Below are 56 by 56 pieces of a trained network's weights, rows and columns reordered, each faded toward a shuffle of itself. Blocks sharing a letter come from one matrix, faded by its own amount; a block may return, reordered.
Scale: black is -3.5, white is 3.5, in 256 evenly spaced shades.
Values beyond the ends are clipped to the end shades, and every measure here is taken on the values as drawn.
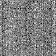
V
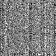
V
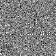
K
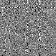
K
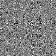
K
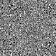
K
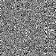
K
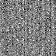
V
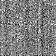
V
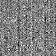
V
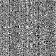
V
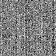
V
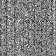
V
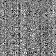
V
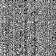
V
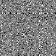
K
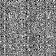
V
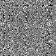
K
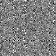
K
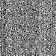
V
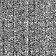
V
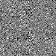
K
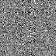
K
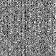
V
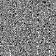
K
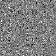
K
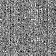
V
